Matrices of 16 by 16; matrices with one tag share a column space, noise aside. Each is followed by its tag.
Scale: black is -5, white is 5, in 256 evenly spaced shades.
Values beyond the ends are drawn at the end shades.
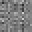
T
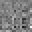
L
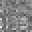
L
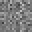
T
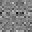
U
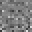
L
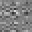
U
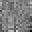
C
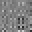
L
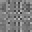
T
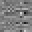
U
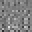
L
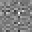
U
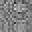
T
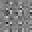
U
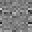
U
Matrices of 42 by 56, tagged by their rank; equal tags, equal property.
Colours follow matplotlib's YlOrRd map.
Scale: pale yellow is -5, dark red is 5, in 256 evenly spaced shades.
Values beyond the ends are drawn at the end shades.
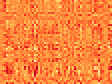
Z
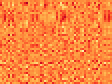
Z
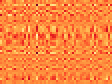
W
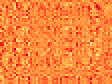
Z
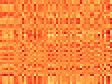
W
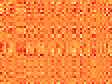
W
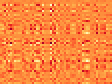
W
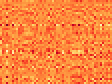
Z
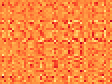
Z
